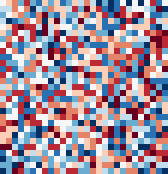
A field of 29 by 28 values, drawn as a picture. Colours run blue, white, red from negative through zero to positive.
Stripes: none. Slope: none. Seam: none. Mirror symmetry: none. Odd rows or columns: none.
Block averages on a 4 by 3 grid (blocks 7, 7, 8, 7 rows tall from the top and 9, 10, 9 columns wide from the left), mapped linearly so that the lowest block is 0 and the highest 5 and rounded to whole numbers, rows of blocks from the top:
3 1 3
2 2 5
4 4 3
0 4 2
